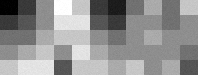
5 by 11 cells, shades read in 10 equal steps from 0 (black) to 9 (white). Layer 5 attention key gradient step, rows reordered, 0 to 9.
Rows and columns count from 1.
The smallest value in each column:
0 2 5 3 7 2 1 4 5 4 3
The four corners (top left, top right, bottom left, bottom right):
0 7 7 3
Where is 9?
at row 1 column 4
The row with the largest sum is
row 5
